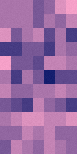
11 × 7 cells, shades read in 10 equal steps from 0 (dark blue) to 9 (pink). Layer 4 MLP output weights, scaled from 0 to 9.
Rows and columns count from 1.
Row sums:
44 40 36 25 40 24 42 27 51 40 40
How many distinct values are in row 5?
5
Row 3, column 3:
6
